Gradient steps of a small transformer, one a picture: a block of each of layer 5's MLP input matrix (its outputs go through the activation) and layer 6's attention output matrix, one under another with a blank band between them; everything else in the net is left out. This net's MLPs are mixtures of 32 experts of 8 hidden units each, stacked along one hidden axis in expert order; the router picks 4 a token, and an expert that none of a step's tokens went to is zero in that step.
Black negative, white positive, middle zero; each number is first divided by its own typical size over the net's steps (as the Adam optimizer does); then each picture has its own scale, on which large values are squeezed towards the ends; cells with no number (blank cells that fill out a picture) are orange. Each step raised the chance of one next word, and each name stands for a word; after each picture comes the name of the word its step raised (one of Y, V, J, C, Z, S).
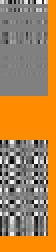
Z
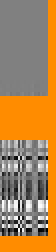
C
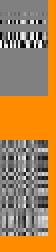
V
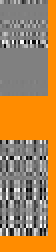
C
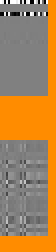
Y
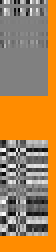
Z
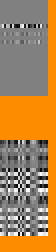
V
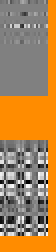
Y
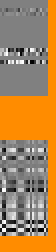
C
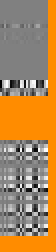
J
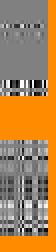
C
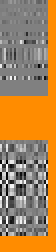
Y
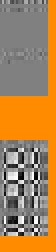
Y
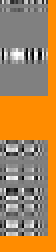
J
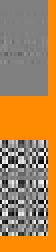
Z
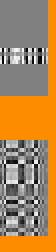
Z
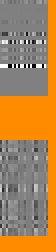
C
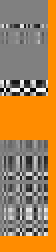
V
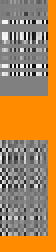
V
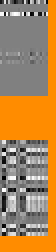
J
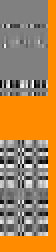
Z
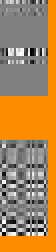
Y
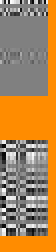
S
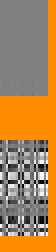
Y
